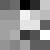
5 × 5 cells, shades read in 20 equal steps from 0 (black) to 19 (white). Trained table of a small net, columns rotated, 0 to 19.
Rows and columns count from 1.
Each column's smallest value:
7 8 0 3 7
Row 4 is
12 13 4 6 19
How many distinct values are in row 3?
3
